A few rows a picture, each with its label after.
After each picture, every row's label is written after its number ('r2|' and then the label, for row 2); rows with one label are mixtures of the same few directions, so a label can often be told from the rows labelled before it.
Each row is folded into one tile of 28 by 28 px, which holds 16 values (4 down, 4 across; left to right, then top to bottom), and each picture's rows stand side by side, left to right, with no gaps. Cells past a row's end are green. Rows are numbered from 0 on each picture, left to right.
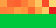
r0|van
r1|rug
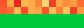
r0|rug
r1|rug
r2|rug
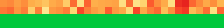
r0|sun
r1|rug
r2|rug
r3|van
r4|rug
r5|van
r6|van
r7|rug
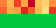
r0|rug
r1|van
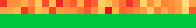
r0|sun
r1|rug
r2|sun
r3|sun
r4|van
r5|rug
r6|sun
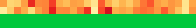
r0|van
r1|van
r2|rug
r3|rug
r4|rug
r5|sun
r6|sun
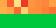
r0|rug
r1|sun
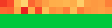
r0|sun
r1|rug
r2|rug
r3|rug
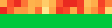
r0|van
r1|rug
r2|van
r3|sun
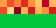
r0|rug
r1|rug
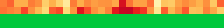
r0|sun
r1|sun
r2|rug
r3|van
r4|sun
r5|sun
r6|van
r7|rug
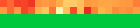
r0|van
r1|van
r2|van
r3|van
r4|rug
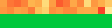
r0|van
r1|sun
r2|rug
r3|van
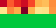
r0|van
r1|sun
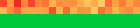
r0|sun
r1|sun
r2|rug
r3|rug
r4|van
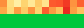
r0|van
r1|rug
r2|rug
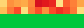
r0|van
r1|van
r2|van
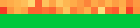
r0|van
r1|sun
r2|rug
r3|rug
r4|rug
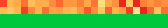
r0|van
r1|rug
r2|sun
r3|sun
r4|rug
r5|van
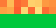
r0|sun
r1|rug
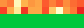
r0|sun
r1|sun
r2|van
